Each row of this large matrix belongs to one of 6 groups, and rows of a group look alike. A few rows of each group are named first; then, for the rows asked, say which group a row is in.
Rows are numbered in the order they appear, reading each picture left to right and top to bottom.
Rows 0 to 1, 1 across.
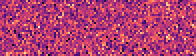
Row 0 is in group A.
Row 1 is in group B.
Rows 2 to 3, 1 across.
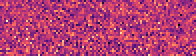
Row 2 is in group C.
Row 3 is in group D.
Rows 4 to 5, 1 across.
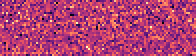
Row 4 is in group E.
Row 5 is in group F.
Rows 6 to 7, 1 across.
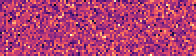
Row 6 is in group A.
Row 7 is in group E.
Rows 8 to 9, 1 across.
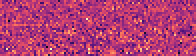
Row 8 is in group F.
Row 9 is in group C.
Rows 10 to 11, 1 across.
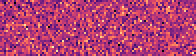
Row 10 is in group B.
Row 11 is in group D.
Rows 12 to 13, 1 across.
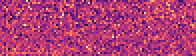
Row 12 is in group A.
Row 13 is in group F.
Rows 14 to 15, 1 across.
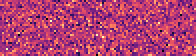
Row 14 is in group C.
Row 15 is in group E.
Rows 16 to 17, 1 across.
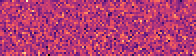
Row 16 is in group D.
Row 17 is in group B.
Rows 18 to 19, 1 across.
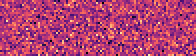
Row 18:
C
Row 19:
D
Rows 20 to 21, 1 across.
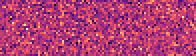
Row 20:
A
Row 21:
D
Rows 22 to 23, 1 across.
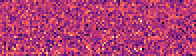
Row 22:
D
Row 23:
F
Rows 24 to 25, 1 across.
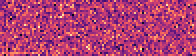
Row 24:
A
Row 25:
F
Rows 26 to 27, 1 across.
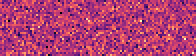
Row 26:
F
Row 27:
B
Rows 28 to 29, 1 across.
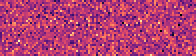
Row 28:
C
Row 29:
E
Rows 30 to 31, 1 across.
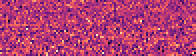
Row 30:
F
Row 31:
D
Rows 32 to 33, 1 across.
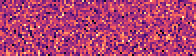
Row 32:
A
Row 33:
B
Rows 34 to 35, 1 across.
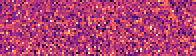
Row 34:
E
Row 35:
C
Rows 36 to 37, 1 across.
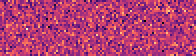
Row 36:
B
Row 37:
D
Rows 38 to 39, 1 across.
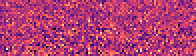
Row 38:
C
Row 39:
C
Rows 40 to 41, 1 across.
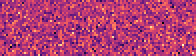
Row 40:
E
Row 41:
A
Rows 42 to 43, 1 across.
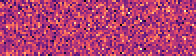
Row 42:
B
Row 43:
B
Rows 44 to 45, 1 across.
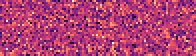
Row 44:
C
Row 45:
E
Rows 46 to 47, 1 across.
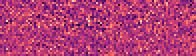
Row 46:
C
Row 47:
C
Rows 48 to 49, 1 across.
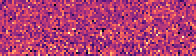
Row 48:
A
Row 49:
C
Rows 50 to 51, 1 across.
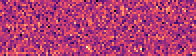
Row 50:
B
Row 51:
F
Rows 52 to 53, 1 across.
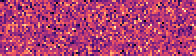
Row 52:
B
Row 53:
C
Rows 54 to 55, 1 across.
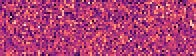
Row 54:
A
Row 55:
B
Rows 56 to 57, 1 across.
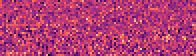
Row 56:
F
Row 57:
B
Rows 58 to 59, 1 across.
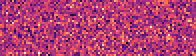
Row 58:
E
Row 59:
B
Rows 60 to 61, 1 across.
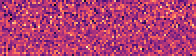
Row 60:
A
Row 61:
F
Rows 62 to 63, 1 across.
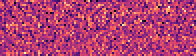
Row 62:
B
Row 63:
B
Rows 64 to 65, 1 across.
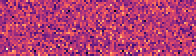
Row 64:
B
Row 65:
C
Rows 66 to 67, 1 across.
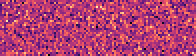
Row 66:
E
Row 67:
B
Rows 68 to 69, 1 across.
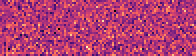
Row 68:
B
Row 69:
F
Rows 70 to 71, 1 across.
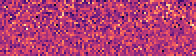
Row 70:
A
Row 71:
D
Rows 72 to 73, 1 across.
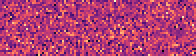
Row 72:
A
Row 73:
D
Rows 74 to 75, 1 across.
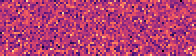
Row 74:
D
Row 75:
E
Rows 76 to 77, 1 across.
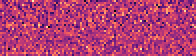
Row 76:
B
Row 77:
F
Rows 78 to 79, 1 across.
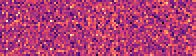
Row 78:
E
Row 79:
E
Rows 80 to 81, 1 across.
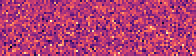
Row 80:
E
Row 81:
A
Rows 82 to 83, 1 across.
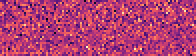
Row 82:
B
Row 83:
F
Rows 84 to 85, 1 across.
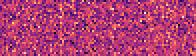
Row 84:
A
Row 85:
A
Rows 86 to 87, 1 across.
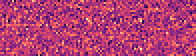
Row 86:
F
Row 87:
D
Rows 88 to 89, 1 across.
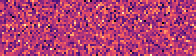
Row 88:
B
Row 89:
E
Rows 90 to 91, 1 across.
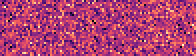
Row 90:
A
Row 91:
A
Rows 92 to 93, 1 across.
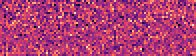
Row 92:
A
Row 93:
F
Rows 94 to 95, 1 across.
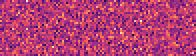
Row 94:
D
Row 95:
D
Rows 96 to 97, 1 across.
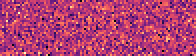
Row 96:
E
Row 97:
B
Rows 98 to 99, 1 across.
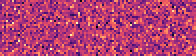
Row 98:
E
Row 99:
E
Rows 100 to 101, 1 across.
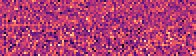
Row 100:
F
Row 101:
A
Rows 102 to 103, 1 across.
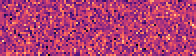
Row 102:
A
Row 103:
B
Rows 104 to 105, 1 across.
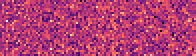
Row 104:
E
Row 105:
E
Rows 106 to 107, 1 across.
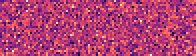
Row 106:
D
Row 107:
E
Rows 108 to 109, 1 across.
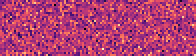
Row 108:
A
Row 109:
B
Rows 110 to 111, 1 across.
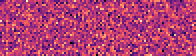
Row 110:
D
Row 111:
E
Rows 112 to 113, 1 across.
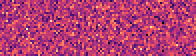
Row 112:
E
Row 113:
D
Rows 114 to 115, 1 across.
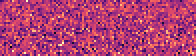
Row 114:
D
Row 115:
A
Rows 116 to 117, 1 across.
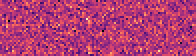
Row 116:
F
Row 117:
C
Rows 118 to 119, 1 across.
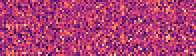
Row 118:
B
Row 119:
B
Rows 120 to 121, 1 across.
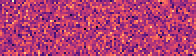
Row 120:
E
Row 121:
B
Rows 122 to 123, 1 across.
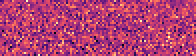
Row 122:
D
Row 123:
A
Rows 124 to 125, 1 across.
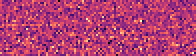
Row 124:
F
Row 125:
D
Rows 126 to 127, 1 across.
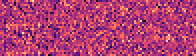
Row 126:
B
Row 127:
B
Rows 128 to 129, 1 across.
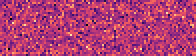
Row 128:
A
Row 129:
F
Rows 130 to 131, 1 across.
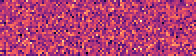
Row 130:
D
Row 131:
D
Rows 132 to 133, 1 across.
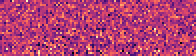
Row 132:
D
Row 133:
C
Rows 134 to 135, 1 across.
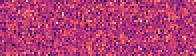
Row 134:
D
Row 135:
B
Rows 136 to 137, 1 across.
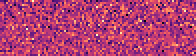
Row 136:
B
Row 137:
D
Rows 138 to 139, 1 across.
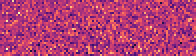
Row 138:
E
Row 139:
C
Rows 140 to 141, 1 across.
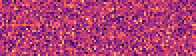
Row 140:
F
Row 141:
A
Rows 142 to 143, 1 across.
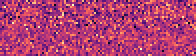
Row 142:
A
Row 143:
D
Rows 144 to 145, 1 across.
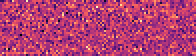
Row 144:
D
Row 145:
F
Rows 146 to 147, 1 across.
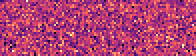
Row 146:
D
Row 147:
A
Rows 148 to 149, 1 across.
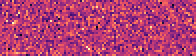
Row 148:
E
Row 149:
F
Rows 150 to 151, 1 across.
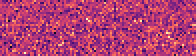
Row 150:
F
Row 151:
A
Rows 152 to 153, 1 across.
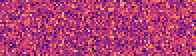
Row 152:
D
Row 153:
A
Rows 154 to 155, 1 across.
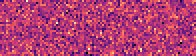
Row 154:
D
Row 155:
C
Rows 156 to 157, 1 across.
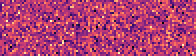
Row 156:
E
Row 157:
A
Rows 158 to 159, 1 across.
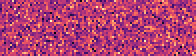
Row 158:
E
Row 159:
A
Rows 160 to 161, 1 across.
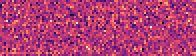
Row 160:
E
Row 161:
F
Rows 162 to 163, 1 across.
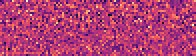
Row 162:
D
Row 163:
F
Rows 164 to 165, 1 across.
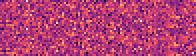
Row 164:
D
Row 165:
D
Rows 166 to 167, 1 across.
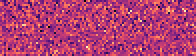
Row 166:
B
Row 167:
F
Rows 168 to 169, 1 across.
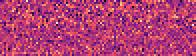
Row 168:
D
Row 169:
F
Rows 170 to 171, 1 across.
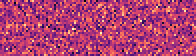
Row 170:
B
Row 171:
C
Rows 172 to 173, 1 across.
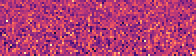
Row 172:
C
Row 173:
A
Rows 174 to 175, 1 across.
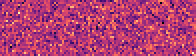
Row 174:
E
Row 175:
A
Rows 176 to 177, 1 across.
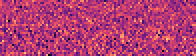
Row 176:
F
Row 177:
B
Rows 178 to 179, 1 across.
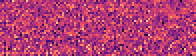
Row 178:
D
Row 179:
F
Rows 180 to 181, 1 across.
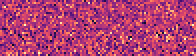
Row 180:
A
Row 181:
B
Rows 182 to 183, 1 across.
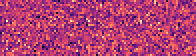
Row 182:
C
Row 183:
E
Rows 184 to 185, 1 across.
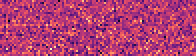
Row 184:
F
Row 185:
C
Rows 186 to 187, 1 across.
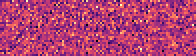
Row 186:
D
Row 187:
D
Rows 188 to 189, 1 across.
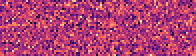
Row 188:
C
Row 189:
E
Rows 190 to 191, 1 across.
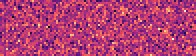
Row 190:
B
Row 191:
E
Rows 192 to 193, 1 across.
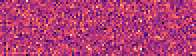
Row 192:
D
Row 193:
F
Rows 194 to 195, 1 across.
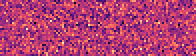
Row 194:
C
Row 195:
D
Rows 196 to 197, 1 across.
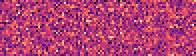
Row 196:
D
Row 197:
D
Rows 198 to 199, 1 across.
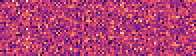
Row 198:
D
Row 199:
D
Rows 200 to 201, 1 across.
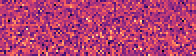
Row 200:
F
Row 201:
D
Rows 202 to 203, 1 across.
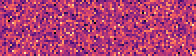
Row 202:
A
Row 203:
A
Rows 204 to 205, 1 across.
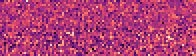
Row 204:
D
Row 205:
A
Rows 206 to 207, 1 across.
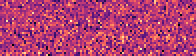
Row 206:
C
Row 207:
B
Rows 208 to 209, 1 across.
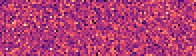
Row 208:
A
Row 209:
E
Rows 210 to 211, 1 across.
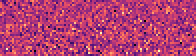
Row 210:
B
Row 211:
C
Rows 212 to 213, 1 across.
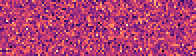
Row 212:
C
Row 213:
D
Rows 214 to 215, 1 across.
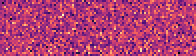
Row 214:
A
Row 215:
C
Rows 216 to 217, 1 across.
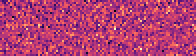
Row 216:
B
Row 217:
D
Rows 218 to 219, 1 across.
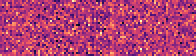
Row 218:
C
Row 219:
C
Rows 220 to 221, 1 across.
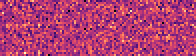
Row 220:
B
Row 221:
B
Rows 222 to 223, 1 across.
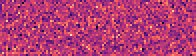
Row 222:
E
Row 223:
F
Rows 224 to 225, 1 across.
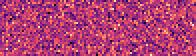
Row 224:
A
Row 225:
E
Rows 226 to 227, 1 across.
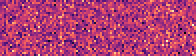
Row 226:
A
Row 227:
A
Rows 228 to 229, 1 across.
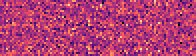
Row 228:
C
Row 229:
C
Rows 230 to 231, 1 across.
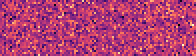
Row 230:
A
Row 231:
A
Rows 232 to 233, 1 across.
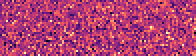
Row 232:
E
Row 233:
A
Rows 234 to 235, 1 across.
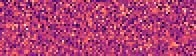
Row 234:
B
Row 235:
D
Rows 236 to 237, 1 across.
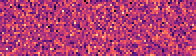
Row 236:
B
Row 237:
E
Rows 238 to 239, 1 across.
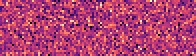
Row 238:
C
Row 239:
B
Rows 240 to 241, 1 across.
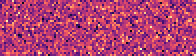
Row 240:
E
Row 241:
B
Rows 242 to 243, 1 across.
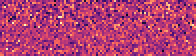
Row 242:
A
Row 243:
E
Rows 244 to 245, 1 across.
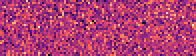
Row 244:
A
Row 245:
B
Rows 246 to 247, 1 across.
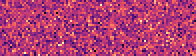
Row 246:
C
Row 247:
A
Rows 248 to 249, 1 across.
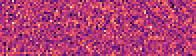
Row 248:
E
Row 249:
F
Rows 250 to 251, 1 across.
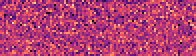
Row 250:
A
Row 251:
C
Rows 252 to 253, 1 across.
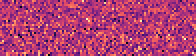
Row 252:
F
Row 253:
B
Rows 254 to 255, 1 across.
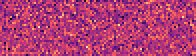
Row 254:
A
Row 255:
F
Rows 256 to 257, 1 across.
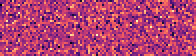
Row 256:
E
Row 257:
E
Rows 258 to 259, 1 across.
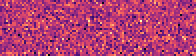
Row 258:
C
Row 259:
B
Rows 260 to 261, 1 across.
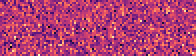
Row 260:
B
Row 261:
A
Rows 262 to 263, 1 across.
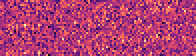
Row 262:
B
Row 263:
B
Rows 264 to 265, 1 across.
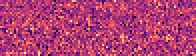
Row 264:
C
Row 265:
B
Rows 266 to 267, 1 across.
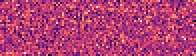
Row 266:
D
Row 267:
B
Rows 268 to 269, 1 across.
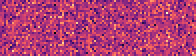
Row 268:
A
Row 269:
A
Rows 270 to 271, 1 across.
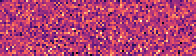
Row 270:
D
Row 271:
C
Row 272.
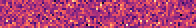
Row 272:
C
